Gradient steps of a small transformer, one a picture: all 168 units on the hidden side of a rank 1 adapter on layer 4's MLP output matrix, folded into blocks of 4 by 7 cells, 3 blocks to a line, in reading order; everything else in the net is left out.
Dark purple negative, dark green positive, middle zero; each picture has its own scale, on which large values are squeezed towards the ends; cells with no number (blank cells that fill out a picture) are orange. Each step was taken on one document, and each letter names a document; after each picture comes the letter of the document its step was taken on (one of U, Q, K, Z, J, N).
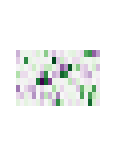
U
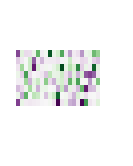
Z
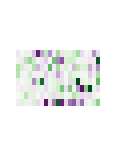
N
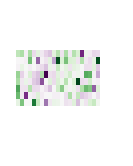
N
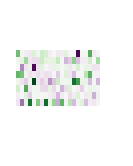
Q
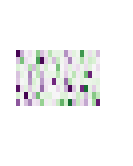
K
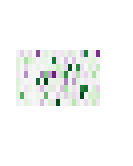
U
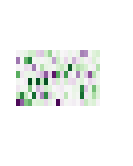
U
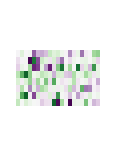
Z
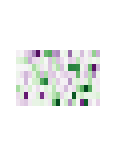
Z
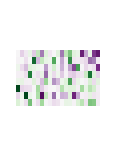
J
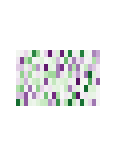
Z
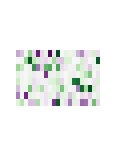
N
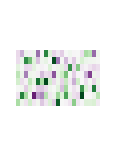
U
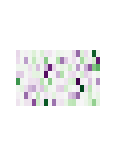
N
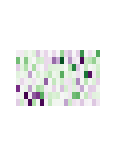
J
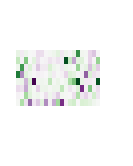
Q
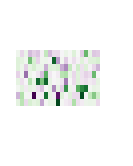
U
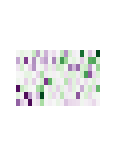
J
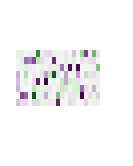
U
